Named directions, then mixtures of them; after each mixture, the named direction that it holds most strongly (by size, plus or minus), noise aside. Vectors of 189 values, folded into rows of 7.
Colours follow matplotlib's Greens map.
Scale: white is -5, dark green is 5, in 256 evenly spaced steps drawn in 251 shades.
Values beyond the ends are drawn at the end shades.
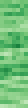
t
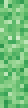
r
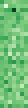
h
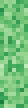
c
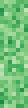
c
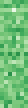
h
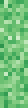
r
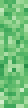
c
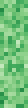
c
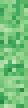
c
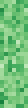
c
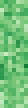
c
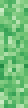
c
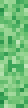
c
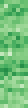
t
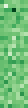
h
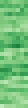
t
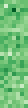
h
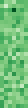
h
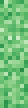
r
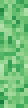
c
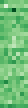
h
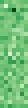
h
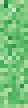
r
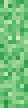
r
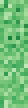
r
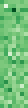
h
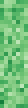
c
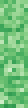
c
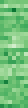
t
